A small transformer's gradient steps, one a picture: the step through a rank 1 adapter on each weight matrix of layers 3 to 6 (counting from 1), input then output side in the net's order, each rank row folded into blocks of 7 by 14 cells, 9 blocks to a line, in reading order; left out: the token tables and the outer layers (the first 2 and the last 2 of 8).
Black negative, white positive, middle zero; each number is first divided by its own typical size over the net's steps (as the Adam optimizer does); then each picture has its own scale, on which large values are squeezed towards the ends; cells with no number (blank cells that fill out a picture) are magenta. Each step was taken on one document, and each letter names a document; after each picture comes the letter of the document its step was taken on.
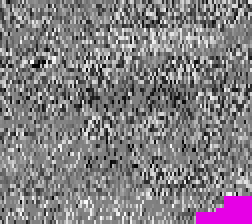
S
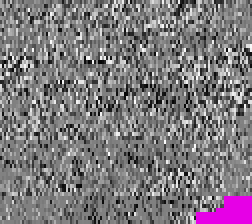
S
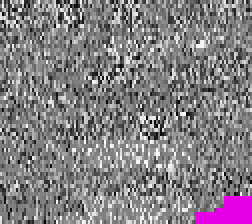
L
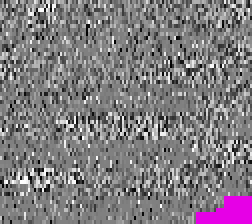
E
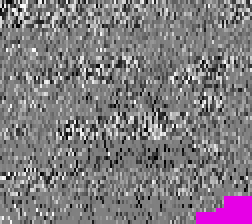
E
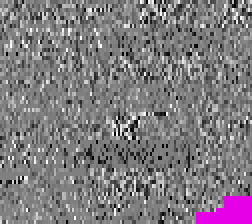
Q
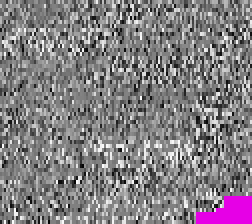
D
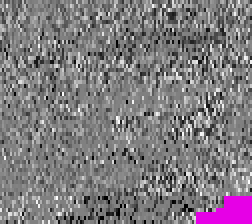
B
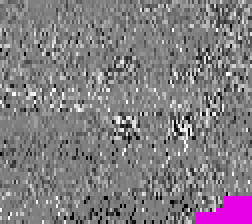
B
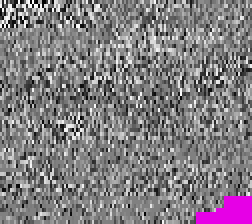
L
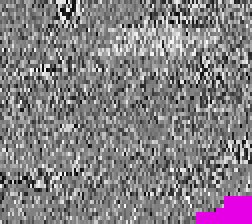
L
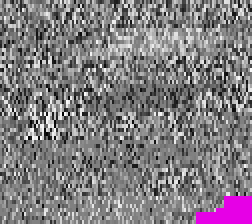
S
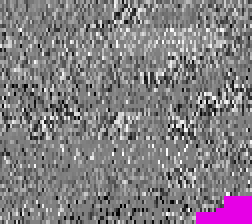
B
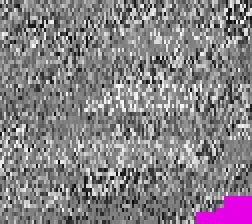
D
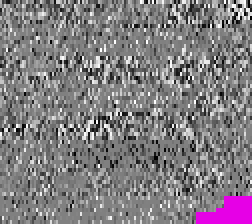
E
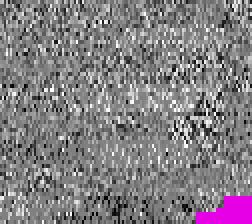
B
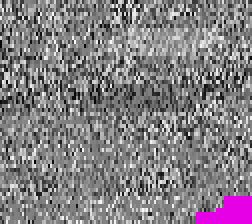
L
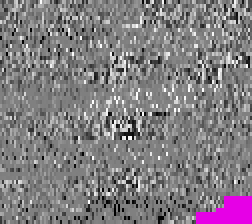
Q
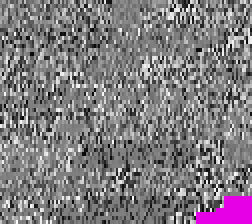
D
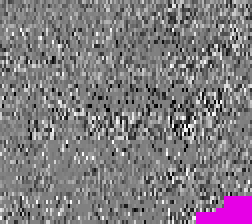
B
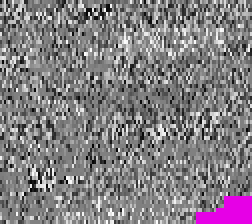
L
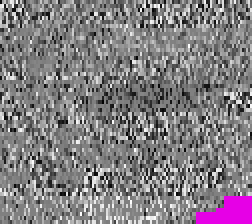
L
